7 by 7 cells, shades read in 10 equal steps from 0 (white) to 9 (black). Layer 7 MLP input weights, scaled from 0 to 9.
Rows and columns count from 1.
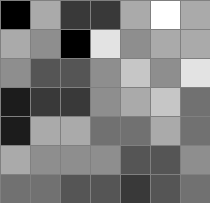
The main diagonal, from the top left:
9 4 6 4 5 6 5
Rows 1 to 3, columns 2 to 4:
3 7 7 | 4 9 1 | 6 6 4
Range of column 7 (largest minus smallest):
4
